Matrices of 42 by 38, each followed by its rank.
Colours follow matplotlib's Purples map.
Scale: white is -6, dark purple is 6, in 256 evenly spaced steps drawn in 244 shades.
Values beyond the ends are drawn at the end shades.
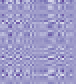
two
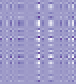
one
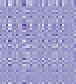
two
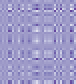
one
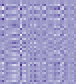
two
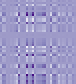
one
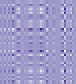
one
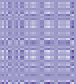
one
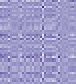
two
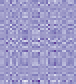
two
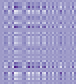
one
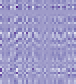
two
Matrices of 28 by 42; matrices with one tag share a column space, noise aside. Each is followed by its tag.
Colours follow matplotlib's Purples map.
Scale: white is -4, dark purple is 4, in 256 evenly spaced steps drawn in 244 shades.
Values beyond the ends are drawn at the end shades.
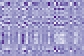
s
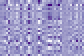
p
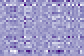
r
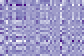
p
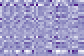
r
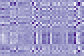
s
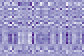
s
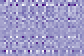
r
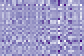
p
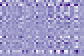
r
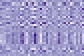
s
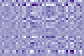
r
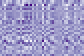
p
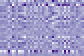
r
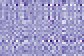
p
